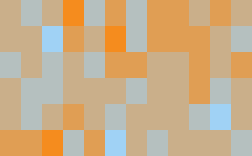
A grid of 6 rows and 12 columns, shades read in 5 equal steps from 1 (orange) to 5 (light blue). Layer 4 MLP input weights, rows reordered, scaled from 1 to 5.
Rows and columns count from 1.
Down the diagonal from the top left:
3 3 4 3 3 5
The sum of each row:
33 34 35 39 40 36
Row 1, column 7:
4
